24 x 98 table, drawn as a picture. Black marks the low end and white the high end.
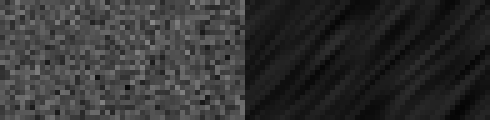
The table splits into one row of 2 panels. Panel 1,1: low, fine-grained. Panel 1,2: very low, slanting up to the right, faint in contrast.
